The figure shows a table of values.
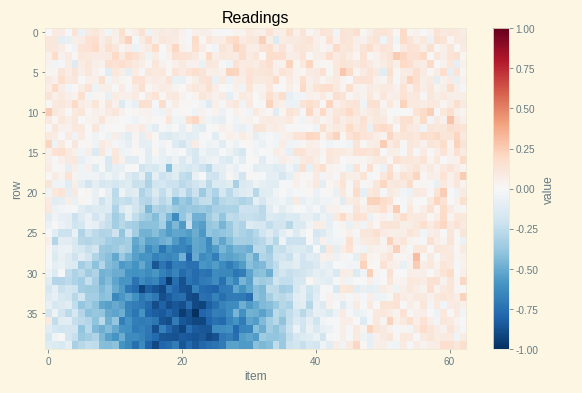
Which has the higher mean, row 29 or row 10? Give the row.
10
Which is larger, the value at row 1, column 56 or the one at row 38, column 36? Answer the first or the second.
the first
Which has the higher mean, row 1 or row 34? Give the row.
1
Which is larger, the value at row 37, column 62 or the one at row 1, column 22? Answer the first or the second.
the second
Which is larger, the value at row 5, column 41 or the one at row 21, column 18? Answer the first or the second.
the first
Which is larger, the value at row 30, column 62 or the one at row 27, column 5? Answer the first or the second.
the first
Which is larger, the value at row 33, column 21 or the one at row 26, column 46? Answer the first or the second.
the second
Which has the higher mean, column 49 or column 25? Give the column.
49
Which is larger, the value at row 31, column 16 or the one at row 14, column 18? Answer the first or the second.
the second
